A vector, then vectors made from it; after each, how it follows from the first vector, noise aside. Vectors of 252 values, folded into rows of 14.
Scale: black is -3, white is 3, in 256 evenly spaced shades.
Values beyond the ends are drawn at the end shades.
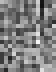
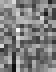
reversed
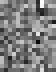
sign-scrambled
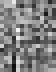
reversed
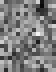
sign-scrambled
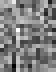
reversed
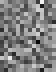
sign-scrambled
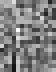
reversed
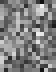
sign-scrambled
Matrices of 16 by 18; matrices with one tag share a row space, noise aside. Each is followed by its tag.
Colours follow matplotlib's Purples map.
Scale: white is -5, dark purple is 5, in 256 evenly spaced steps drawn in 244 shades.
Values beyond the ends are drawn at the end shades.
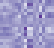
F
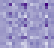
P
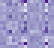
P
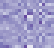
F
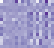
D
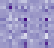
P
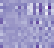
D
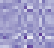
F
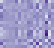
D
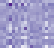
P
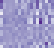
D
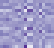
F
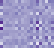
D
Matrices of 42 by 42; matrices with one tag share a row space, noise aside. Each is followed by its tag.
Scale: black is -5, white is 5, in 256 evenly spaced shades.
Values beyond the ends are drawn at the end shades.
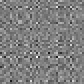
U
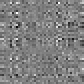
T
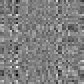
T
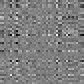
T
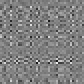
U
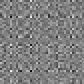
U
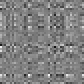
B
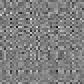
U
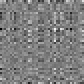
B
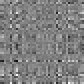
T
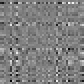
T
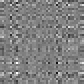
T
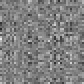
B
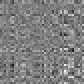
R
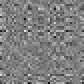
B
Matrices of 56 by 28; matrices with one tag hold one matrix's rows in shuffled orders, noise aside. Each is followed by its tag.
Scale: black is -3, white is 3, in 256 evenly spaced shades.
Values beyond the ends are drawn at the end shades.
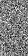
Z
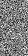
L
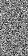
Z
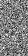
Z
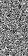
Z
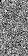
Z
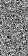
Z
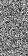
Z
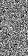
L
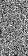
L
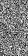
L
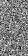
Z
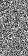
L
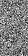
Z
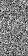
Z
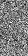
L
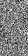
L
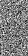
Z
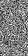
L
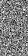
Z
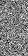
L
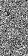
Z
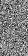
L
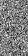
Z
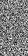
L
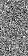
Z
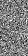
L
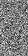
Z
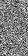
L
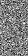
Z
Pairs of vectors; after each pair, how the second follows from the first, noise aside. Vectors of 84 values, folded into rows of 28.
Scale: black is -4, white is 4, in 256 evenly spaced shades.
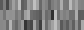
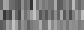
wrapped around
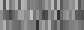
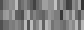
wrapped around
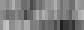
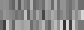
sign-scrambled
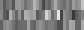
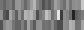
copied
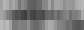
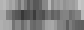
copied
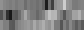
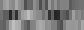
wrapped around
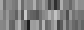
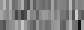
wrapped around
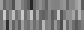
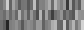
wrapped around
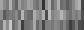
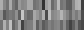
copied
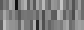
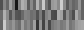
copied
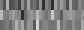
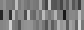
wrapped around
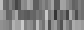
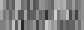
sign-scrambled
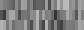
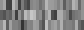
wrapped around
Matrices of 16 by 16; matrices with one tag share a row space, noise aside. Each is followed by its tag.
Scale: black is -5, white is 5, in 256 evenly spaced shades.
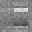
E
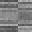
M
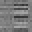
E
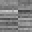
M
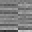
M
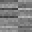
M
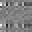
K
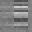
E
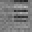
E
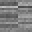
M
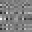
K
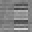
E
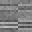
M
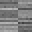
M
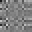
K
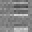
E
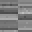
M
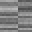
M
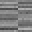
M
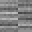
M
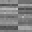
M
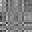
K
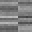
M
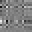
K
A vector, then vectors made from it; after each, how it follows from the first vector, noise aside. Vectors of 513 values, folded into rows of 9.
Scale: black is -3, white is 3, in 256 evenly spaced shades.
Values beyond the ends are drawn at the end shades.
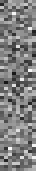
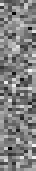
sign-scrambled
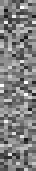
wrapped around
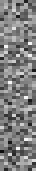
wrapped around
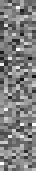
wrapped around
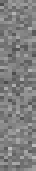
shrunk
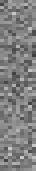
shrunk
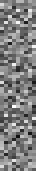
wrapped around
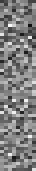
wrapped around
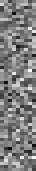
sign-scrambled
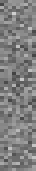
shrunk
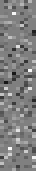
partly zeroed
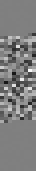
partly zeroed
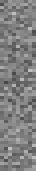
shrunk
